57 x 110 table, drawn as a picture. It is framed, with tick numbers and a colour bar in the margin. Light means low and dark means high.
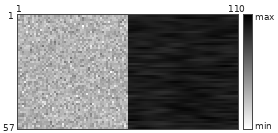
The table splits into one row of 2 panels. Panel 1,1: low, fine-grained. Panel 1,2: very high, streaked across, faint in contrast.
